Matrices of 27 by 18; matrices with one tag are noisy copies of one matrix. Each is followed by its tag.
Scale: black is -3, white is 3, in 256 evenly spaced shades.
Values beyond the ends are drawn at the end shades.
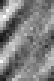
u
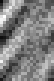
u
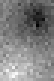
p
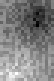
p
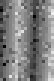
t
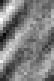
u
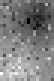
p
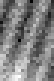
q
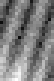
q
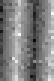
t
